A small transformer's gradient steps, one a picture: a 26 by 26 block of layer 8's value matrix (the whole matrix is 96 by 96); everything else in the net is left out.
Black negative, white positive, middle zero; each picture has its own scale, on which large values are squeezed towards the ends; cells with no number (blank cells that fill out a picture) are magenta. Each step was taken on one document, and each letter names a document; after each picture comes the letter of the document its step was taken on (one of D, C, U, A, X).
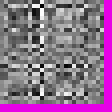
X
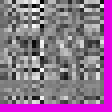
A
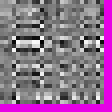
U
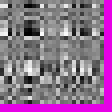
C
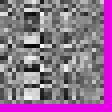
C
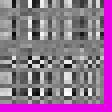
X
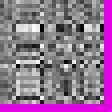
A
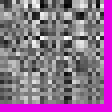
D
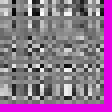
X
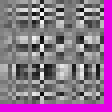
U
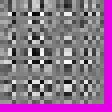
X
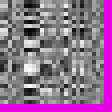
C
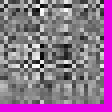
X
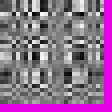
D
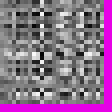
U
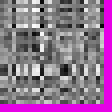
A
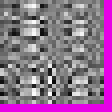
D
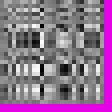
A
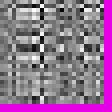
A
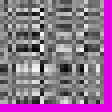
A
